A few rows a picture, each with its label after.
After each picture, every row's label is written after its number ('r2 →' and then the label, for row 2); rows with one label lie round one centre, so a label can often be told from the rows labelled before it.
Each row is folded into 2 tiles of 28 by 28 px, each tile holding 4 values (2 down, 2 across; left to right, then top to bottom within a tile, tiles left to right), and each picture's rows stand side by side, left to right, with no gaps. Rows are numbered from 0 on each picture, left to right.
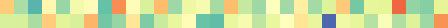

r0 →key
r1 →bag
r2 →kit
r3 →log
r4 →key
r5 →log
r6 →key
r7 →key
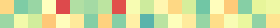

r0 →key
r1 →key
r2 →kit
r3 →key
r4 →key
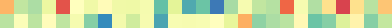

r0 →key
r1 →kit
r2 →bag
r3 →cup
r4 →log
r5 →kit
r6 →kit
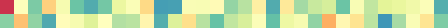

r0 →kit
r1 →cup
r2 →bag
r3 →log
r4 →bag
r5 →key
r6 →log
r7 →bag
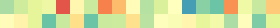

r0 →log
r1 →kit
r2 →key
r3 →cup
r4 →kit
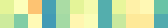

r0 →bag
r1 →bag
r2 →bag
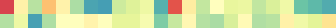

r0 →kit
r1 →cup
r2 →bag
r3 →kit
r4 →log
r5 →cup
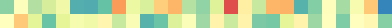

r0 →log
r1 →cup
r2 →kit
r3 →key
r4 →kit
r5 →key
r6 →bag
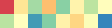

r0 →kit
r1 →log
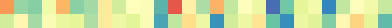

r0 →key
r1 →key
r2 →bag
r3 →kit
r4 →bag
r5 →bag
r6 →log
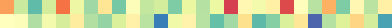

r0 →key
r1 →kit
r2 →log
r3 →log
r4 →kit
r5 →kit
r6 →log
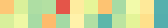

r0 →key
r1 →kit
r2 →bag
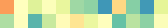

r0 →kit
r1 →cup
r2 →key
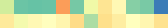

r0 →cup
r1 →key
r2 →cup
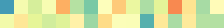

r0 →log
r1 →key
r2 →key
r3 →kit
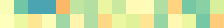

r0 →cup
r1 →key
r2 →bag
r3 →key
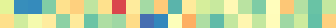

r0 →cup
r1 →kit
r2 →kit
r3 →log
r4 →key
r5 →key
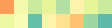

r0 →key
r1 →log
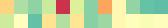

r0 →key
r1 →kit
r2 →cup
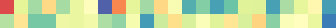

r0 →kit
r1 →bag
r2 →kit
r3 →cup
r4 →bag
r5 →bag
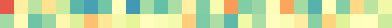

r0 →kit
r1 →cup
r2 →cup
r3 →log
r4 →key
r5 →key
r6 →log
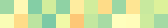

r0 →log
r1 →log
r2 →log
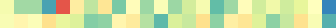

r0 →cup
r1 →kit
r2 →log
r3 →bag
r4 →log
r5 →bag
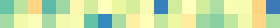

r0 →bag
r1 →log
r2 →bag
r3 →log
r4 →bag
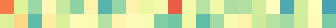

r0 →key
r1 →bag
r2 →log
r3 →kit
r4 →log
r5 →bag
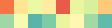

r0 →kit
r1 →kit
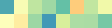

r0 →log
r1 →log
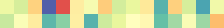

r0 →bag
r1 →kit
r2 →bag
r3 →key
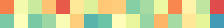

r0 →kit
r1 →kit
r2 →key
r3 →kit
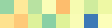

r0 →log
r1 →key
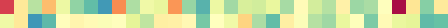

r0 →kit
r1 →cup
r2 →key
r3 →key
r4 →log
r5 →log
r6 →key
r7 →kit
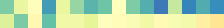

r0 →bag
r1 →cup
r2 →cup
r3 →cup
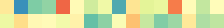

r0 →cup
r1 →kit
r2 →log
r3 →kit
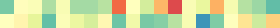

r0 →log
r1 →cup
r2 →kit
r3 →kit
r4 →cup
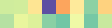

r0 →bag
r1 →kit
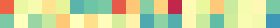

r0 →kit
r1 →cup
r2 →kit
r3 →kit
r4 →bag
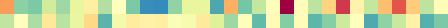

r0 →key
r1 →bag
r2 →cup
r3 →bag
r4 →key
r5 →kit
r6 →kit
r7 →kit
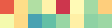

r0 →kit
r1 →kit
